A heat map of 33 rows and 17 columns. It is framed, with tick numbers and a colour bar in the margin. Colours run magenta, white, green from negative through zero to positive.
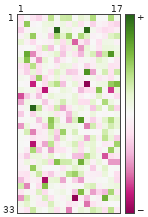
No single row or column stands out from its neighbours. On average the colour sits 50% of the way up the scale. The texture is fine-grained noise. A few values lie far out on both sides of the bulk. Neither half mirrors the other. No overall slope runs across the table. There are no regular stripes.
